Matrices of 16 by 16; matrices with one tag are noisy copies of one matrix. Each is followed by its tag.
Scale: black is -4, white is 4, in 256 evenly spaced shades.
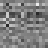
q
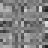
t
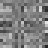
t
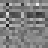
q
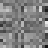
t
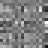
t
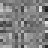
t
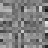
t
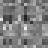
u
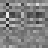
q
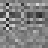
q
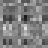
u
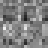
u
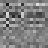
q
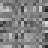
t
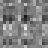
u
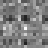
u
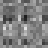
u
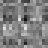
u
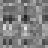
u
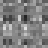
u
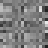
t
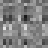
u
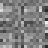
t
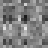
u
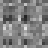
u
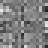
t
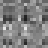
u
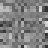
t
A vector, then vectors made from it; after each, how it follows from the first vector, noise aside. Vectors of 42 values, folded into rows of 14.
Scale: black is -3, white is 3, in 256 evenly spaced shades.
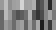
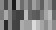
reversed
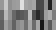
copied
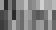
wrapped around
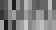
wrapped around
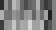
wrapped around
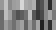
copied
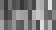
negated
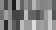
reversed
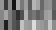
reversed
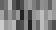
wrapped around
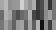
copied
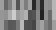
wrapped around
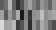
wrapped around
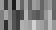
reversed
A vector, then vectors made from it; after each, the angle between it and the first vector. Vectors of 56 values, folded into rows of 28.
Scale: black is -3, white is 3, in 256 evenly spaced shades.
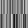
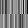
partly opposed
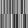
nearly parallel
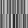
nearly parallel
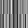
partly aligned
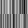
partly aligned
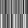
nearly opposite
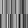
orthogonal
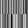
nearly opposite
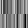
partly aligned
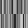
partly aligned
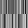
partly opposed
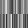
partly aligned
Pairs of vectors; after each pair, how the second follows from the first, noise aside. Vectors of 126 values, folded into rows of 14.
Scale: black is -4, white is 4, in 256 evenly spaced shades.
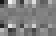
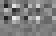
wrapped around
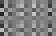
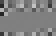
partly zeroed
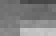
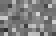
shuffled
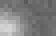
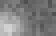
copied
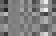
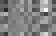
copied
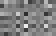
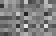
copied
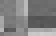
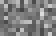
shuffled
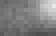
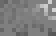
partly zeroed
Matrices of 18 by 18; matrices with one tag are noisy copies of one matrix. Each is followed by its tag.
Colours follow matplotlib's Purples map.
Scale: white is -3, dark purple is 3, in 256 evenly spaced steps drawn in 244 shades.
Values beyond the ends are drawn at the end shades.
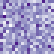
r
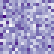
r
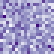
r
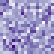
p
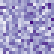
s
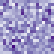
p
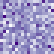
r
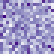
r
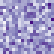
s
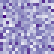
r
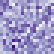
p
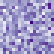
s
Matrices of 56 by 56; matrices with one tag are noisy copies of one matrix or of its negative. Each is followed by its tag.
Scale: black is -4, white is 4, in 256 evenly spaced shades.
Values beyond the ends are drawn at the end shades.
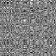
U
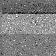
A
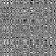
U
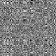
U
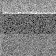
A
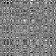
U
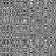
U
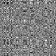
U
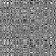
U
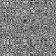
U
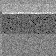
A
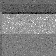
A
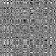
U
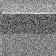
A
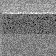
A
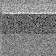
A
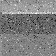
A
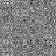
U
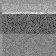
A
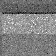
A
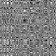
U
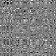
U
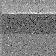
A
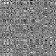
U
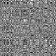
U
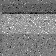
A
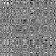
U
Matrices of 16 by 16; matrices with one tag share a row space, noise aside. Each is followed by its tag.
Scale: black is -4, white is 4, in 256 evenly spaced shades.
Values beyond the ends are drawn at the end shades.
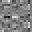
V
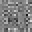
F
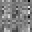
V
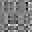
F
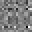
F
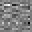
V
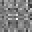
F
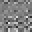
F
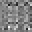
F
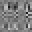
F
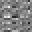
V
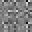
F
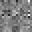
V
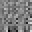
F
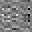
V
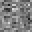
V
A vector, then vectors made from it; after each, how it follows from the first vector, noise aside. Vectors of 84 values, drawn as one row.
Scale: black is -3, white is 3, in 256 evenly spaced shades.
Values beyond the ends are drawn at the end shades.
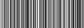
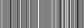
partly zeroed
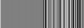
partly zeroed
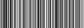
reversed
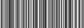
sign-scrambled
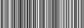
sign-scrambled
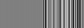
partly zeroed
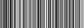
reversed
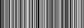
negated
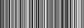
negated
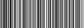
reversed
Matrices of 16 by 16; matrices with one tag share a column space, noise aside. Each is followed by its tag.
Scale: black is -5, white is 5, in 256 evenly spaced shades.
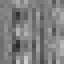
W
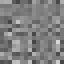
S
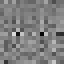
S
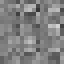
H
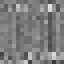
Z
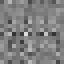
S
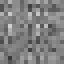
H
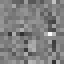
S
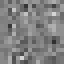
H
